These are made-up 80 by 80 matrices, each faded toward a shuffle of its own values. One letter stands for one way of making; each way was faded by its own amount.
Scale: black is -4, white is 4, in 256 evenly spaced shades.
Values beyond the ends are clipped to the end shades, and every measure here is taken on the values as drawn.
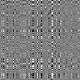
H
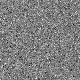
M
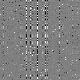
H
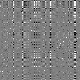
H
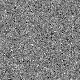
M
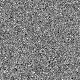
M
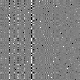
H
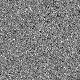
M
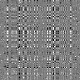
H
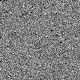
M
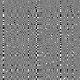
H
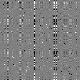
H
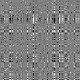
H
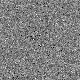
M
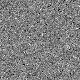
M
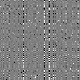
H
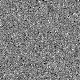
M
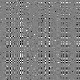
H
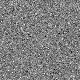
M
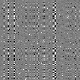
H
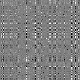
H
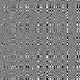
H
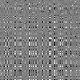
H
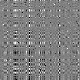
H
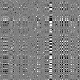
H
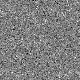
M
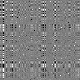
H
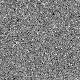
M
